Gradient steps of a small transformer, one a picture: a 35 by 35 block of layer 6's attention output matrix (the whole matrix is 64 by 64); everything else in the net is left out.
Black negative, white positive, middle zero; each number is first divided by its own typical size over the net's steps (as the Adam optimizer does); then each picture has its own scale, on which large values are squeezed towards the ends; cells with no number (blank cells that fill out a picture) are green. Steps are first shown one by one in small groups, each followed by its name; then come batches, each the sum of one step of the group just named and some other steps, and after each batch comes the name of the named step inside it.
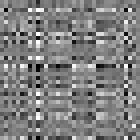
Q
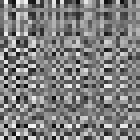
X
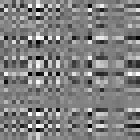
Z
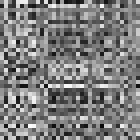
X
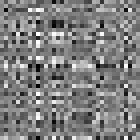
Q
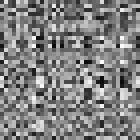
X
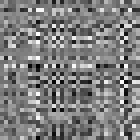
Q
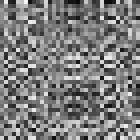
X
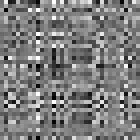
Q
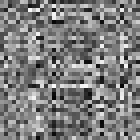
Q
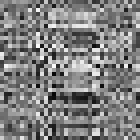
Q
